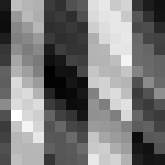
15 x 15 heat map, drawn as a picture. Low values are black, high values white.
The ninth with the lowest average is the centre. Upright stripes repeat 2 times across the table. The bottom left is the ninth with the highest average.
